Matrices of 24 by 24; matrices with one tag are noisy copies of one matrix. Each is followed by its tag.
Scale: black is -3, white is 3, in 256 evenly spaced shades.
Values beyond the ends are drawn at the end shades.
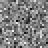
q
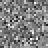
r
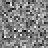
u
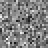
q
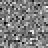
r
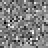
r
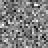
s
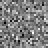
r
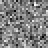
s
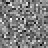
u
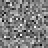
u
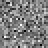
u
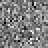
r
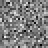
u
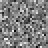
q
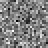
q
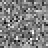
r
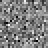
r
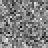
s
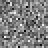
u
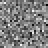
r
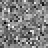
r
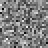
q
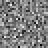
u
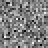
u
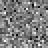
s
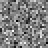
q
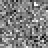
s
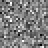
u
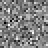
r
